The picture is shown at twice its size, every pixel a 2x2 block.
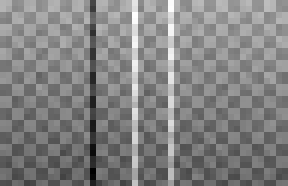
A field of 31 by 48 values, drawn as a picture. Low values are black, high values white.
Overall the values sit about 50% of the way up the scale. The field climbs toward the top. The ninth with the highest average is the top middle. Columns 16, 23 and 29 stand out from the rest.
